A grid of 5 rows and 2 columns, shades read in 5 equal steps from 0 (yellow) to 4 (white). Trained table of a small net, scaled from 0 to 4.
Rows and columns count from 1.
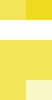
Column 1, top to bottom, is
1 4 1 1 1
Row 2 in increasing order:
4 4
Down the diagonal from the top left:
1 4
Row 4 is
1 1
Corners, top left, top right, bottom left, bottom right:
1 0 1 3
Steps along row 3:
same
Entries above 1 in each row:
0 2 0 0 1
